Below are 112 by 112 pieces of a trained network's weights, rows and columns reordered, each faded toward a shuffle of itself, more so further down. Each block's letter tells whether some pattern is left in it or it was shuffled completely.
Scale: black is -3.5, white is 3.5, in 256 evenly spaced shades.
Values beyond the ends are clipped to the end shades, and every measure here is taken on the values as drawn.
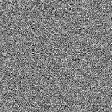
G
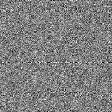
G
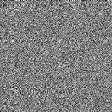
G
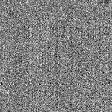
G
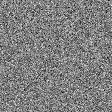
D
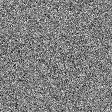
D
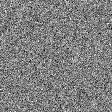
D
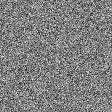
D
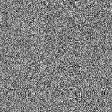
G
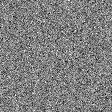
D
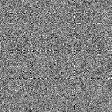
G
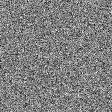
D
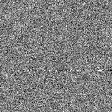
G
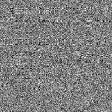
G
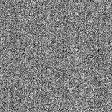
G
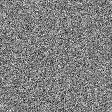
D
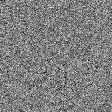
G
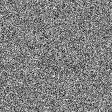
D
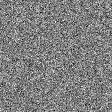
D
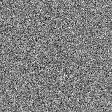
D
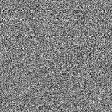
G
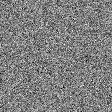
D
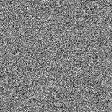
G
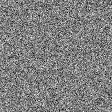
D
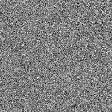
G
